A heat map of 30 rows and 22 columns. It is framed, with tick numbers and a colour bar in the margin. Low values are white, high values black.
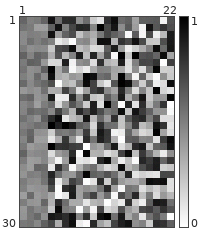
A vertical seam about 20% of the way across splits the table, and the left part is calmer. The texture is fine-grained noise. No single row or column stands out from its neighbours. There are no regular stripes. Overall the values sit about 50% of the way up the scale.
